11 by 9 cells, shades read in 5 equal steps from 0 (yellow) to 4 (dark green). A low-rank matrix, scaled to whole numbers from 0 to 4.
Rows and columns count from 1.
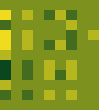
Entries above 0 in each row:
9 8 9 8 8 9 9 9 9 9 9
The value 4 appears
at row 7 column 1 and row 8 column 1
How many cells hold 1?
15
